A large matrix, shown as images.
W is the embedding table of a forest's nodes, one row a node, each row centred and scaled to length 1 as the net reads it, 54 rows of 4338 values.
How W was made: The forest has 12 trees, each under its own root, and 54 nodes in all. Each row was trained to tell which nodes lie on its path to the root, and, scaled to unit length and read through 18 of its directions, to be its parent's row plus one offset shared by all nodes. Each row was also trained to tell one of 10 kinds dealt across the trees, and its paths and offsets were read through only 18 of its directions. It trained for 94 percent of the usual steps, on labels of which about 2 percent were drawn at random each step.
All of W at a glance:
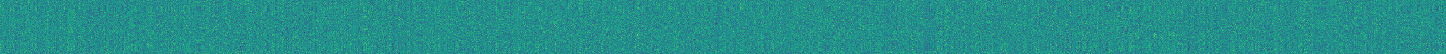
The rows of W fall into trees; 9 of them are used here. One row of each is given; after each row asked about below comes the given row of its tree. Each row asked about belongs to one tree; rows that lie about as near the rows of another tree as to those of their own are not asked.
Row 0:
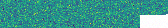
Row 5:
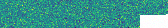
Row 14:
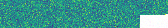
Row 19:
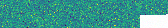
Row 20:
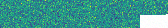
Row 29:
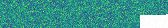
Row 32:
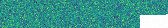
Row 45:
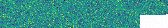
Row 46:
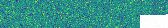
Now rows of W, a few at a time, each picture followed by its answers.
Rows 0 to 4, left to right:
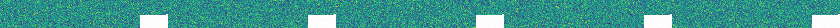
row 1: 19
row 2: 14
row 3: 0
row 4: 14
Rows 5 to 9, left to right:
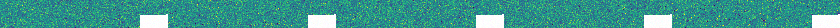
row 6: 45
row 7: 45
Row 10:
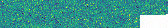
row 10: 45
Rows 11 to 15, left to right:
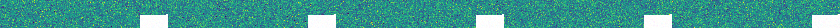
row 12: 32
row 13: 46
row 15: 20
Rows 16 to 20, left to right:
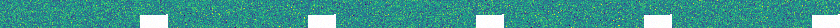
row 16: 29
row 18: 0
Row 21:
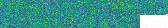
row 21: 5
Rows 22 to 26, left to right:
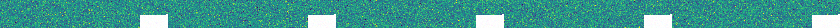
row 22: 32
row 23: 5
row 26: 29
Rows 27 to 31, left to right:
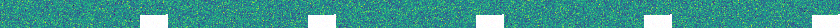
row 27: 19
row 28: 20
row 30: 14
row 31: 32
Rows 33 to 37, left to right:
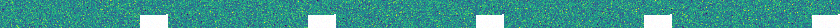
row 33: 46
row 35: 45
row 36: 5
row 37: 29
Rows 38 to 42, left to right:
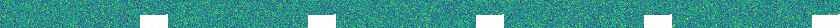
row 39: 46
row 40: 19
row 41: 0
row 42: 14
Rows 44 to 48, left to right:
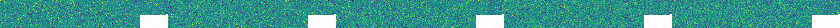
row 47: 45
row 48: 46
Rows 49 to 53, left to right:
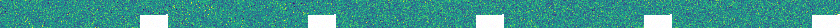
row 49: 45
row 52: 14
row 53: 32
